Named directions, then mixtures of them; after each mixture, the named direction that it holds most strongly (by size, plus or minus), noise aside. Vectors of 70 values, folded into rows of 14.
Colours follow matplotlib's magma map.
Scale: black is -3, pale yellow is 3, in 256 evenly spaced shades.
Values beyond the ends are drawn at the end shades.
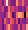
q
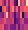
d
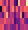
d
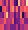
d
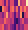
d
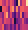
d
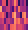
d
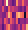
q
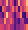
d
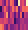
d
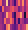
q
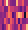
q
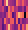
q
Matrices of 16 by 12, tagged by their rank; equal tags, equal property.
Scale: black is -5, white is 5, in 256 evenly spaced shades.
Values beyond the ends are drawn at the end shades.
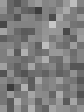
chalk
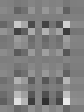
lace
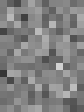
chalk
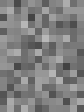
chalk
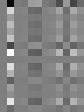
lace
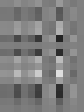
lace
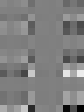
lace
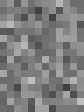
chalk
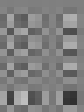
lace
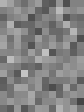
chalk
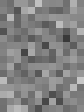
chalk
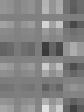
lace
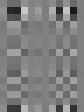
lace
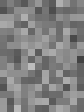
chalk
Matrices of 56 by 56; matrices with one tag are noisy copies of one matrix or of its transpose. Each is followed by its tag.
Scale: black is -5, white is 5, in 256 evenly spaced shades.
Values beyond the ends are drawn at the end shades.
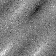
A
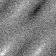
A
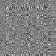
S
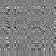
S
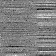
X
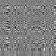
S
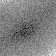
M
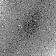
M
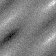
A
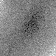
M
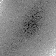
M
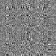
S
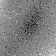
M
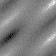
A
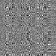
S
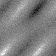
A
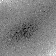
M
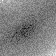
M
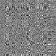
S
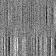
X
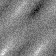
A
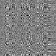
S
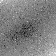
M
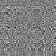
S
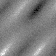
A
